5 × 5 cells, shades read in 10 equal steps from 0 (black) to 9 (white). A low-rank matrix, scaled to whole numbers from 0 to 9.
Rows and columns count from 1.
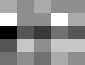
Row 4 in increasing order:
3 5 7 7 7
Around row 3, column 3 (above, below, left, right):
5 5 3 4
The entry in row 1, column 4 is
5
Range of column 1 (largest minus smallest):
9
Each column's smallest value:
0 3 2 4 3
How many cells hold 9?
2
